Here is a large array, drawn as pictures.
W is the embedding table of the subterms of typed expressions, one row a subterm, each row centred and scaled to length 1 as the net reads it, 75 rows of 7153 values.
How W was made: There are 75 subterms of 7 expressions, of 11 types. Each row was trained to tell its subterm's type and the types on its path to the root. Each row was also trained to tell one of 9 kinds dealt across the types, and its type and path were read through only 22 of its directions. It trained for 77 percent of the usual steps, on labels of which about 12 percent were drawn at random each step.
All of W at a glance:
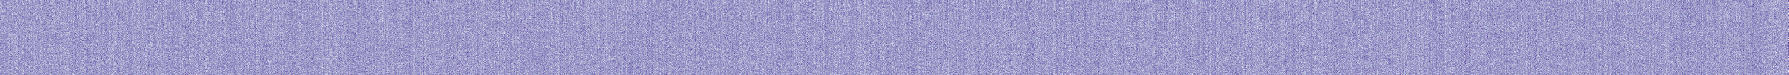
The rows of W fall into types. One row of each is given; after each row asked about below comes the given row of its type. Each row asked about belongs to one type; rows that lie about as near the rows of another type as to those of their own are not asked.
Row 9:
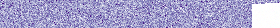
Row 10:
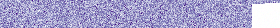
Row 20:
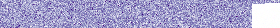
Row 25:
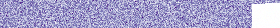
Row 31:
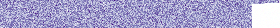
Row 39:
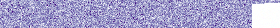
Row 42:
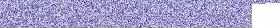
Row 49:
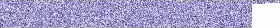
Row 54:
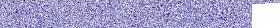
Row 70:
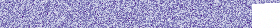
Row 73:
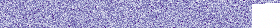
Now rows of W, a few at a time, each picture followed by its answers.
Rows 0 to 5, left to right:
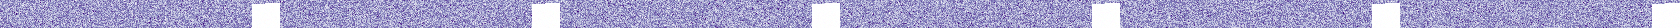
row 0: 25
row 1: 25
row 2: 25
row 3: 70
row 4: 10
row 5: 9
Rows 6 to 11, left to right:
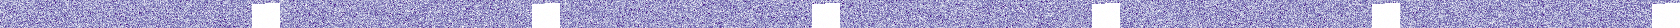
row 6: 10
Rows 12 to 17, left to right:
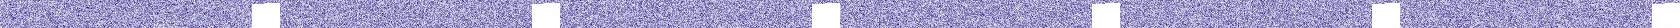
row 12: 42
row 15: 39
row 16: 9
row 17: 49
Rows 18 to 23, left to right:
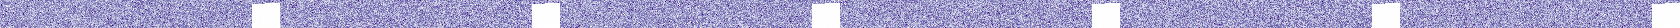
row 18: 9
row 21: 70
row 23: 10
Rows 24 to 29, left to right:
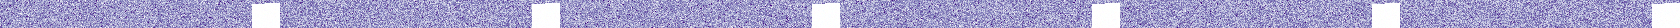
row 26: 20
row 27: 10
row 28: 9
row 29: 25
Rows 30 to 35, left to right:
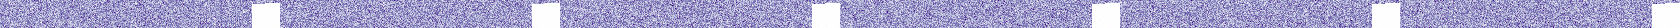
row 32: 39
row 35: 39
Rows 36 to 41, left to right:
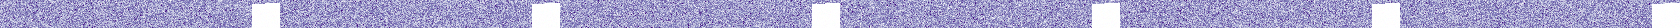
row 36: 73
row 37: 49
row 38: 42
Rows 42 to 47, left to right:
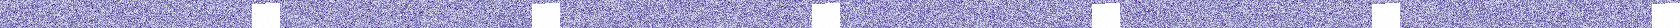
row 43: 25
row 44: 20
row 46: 73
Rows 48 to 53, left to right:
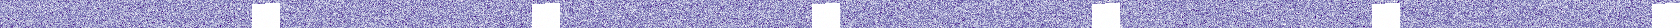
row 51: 39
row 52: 10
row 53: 39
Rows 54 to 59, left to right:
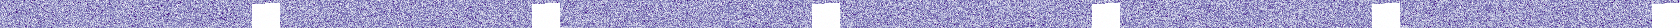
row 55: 10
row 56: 70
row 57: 39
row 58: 25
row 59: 70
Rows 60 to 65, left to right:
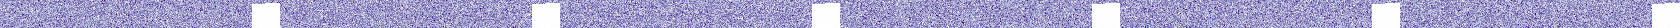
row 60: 10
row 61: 73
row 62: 42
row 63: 31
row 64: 31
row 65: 9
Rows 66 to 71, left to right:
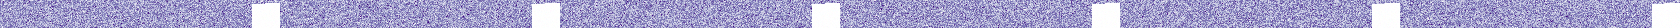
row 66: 25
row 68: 70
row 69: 39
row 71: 49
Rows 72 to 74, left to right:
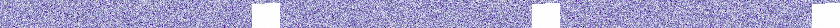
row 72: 70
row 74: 49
